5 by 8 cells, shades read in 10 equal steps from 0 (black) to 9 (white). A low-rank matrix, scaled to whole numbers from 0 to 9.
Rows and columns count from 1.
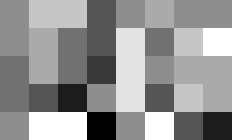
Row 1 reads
5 7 7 3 5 6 5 5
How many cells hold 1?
2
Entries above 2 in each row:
8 8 7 7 6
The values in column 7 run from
3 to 7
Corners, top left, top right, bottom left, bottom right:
5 5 5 1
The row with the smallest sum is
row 4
